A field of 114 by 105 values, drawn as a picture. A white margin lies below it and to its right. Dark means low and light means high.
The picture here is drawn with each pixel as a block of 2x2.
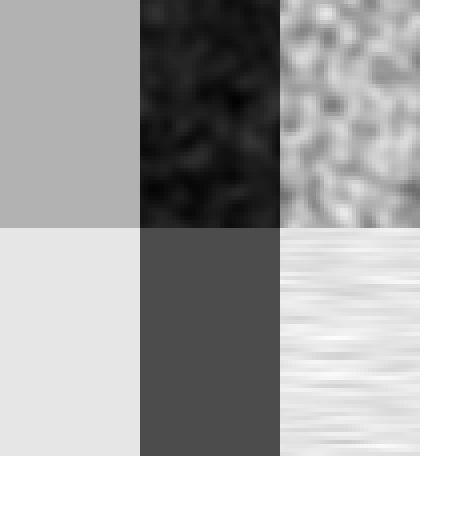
The table splits into 2 rows of 3 panels. Panel 1,1: high, flat. Panel 1,2: very low, blotchy, faint in contrast. Panel 1,3: high, blotchy. Panel 2,1: very high, flat. Panel 2,2: low, flat. Panel 2,3: very high, streaked across, faint in contrast.
